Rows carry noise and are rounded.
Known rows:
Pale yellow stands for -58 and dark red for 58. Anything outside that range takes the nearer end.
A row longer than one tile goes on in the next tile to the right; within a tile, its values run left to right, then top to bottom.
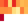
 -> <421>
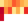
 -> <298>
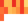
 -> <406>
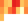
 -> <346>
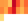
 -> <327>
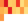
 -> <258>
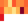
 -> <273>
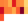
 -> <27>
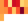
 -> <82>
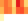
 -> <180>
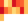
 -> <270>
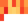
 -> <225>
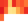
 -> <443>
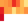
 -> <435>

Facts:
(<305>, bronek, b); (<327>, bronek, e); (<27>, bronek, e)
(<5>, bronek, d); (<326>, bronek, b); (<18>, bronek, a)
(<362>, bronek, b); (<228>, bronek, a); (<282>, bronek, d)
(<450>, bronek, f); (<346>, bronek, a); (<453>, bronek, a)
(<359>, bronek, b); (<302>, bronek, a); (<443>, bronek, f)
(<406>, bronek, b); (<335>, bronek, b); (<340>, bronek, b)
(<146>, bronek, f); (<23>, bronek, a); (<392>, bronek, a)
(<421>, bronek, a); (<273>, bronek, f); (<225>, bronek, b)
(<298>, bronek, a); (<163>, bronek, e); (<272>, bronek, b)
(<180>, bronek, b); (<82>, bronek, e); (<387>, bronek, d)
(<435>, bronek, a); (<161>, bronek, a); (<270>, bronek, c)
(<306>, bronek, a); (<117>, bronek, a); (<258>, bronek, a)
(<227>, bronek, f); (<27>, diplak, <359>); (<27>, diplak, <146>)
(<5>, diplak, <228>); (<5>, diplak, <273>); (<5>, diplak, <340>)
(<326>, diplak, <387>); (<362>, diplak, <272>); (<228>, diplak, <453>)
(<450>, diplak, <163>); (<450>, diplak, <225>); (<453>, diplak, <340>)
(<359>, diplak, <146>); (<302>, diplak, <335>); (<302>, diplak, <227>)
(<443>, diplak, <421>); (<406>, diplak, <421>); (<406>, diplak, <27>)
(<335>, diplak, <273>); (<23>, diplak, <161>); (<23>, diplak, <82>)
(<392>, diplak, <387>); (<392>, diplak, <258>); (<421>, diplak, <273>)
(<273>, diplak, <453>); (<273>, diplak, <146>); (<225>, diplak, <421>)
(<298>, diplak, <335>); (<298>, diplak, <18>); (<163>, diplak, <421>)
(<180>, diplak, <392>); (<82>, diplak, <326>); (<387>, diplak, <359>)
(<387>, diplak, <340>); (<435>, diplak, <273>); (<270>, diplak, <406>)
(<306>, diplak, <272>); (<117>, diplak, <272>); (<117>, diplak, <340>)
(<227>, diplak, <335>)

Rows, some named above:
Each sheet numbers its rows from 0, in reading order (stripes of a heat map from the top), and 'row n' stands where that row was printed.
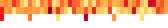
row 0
<435>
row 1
<359>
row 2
<5>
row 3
<18>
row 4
<272>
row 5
<362>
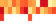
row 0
<227>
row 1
<161>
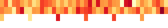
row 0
<387>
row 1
<305>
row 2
<335>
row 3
<163>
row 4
<161>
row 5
<326>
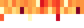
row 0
<340>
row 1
<282>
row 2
<146>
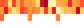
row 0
<225>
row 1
<23>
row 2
<272>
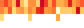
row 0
<392>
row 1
<327>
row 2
<272>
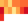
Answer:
<227>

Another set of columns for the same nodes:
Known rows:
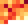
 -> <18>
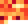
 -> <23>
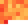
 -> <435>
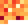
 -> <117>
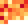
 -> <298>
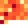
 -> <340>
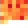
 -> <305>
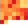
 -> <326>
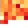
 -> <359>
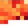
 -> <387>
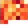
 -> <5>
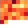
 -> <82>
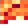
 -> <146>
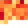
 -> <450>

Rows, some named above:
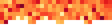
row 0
<227>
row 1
<163>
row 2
<327>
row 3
<282>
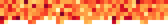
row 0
<161>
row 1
<335>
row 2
<272>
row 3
<327>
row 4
<161>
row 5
<327>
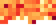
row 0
<335>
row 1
<270>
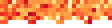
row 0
<421>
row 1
<273>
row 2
<406>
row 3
<27>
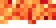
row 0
<225>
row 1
<5>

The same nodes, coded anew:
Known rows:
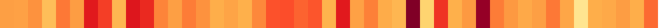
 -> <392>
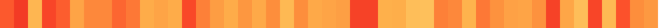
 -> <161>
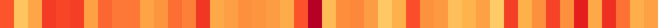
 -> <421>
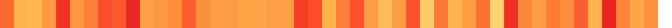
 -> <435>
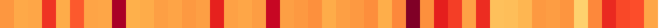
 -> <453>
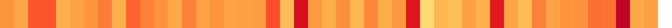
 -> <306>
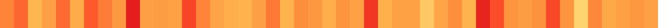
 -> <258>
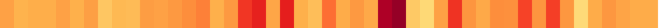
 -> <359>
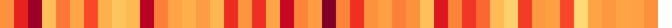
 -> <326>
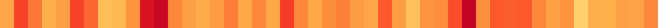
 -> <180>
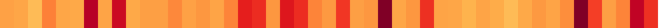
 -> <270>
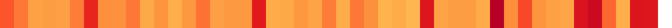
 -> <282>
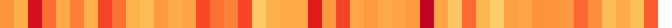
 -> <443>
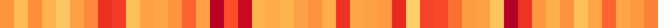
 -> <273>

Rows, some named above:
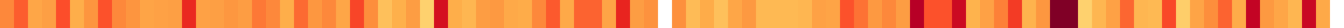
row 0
<23>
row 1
<27>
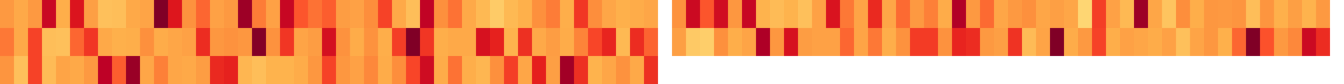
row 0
<406>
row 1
<225>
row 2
<387>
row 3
<270>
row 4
<227>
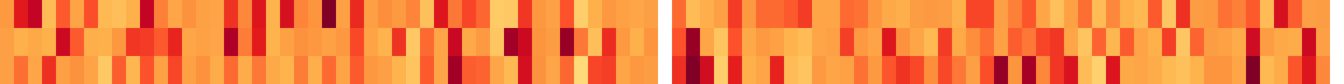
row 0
<326>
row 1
<435>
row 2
<335>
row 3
<327>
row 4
<340>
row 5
<82>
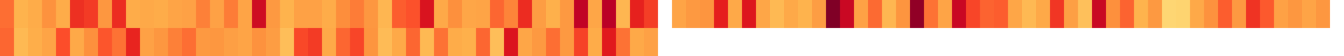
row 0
<5>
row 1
<406>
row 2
<435>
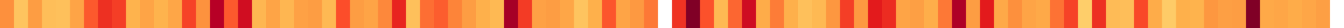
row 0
<273>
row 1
<163>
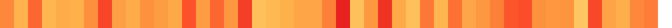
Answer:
<146>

